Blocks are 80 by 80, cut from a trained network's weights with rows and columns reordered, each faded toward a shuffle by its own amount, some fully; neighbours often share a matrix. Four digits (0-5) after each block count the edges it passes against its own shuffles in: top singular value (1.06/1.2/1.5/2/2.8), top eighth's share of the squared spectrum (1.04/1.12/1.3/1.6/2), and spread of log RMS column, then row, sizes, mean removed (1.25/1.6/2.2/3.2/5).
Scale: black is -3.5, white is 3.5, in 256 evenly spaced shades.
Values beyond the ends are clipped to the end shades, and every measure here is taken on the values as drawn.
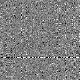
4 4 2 2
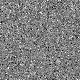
0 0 0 0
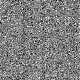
2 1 0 1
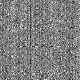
3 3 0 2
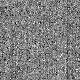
2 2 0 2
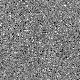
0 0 0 0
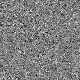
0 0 0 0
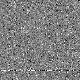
3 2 1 1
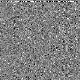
3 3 2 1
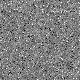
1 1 0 0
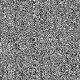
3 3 1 1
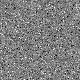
0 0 0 0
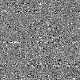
2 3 0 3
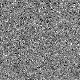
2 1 0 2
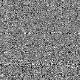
2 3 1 3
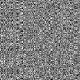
4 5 3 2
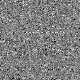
2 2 0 2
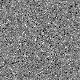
0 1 0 0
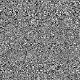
2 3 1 3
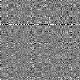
4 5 3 3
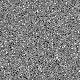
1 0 0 0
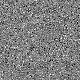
0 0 0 1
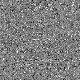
1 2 0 2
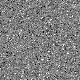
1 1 0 0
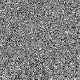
2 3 0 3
